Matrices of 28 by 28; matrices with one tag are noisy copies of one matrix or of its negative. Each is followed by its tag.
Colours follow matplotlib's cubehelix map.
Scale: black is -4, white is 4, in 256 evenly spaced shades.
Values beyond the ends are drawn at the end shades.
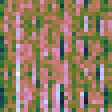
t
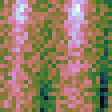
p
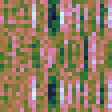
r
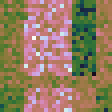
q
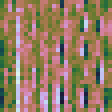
t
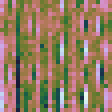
t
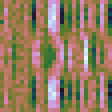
r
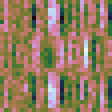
r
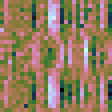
r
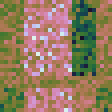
q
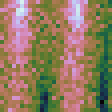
p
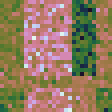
q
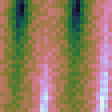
p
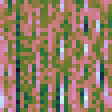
t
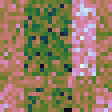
q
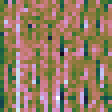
t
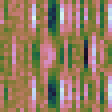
r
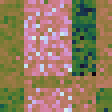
q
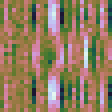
r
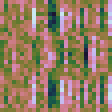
r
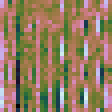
t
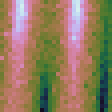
p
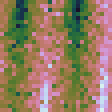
p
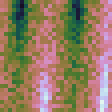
p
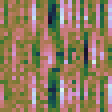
r
